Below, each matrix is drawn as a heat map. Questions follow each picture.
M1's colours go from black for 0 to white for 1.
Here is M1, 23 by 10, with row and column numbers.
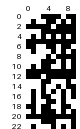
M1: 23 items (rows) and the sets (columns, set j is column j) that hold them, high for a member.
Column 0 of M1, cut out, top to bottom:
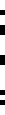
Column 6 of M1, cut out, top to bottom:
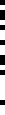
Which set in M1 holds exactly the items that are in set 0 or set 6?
2
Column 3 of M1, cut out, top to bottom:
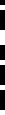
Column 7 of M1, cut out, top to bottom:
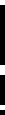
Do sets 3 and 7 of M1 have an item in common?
no
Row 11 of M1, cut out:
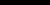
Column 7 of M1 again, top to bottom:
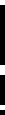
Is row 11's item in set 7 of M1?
no
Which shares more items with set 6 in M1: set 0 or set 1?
set 0
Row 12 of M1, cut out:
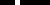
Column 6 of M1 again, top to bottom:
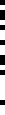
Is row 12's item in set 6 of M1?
no
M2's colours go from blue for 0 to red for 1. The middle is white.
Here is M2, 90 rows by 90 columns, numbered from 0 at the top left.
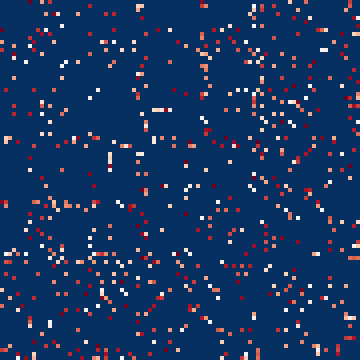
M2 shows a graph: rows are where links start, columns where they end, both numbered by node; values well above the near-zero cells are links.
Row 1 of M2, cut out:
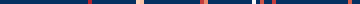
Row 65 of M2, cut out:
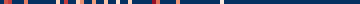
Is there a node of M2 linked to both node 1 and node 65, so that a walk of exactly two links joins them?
no
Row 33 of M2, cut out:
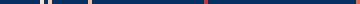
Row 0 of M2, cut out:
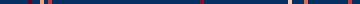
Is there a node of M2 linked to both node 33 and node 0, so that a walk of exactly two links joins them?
yes
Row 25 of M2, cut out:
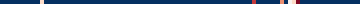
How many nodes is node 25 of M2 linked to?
6
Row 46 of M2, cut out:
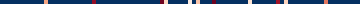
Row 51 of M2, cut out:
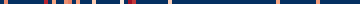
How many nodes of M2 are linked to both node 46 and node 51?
3
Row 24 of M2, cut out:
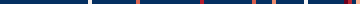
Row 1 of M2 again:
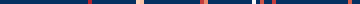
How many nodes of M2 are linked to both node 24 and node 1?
6
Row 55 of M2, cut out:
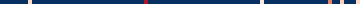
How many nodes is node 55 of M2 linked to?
6
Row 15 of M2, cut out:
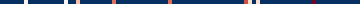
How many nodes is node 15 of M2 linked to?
9
